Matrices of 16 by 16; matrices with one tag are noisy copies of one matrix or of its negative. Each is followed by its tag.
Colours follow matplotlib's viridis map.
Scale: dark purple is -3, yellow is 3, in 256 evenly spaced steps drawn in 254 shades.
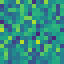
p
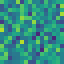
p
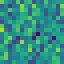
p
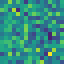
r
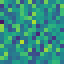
p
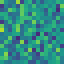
p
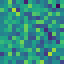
r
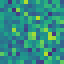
r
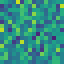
p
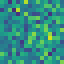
r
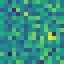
r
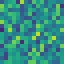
p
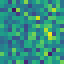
r
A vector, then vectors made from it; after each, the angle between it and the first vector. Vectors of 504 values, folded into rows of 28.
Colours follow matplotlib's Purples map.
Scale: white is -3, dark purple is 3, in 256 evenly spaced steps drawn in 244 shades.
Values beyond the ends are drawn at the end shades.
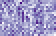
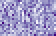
nearly opposite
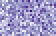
orthogonal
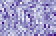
nearly opposite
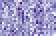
nearly parallel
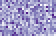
partly aligned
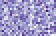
partly aligned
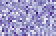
orthogonal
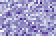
orthogonal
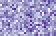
partly opposed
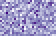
orthogonal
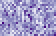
nearly opposite
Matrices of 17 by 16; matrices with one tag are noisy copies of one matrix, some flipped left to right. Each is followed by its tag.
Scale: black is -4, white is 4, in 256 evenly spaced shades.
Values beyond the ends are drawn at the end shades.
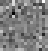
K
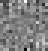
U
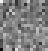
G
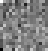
G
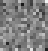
G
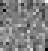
G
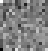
G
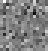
K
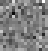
K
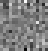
U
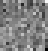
G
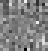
U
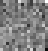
G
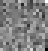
G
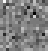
K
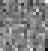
G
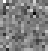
K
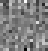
U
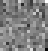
G
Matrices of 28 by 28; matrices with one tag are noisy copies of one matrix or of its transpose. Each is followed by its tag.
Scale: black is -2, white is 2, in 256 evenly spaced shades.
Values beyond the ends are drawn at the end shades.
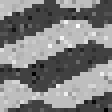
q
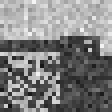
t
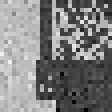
t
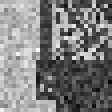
t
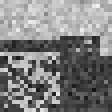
t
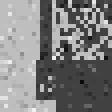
t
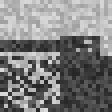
t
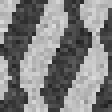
q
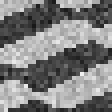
q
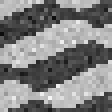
q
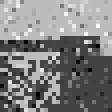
t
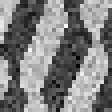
q
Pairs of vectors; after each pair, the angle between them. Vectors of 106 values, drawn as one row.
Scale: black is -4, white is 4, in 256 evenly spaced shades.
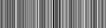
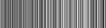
partly aligned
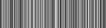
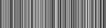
nearly parallel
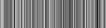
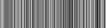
nearly parallel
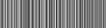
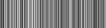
orthogonal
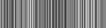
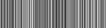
nearly parallel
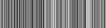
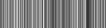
nearly opposite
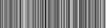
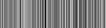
nearly parallel
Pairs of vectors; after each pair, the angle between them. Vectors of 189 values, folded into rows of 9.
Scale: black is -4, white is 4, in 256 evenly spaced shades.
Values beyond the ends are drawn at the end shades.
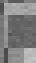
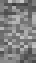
partly opposed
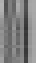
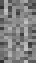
partly opposed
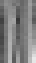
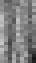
nearly opposite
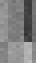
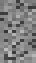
orthogonal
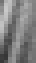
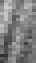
nearly parallel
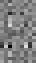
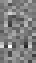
nearly opposite
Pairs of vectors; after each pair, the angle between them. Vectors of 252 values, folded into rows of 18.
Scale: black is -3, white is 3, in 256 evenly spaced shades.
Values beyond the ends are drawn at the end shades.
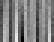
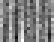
nearly opposite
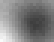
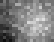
nearly opposite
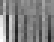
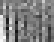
nearly parallel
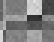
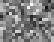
partly aligned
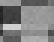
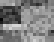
nearly parallel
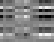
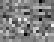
partly aligned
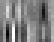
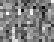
partly aligned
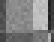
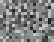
orthogonal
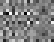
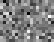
partly opposed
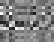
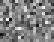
partly aligned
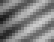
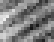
nearly opposite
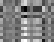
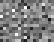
partly opposed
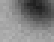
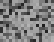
orthogonal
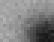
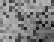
partly aligned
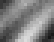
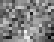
partly aligned
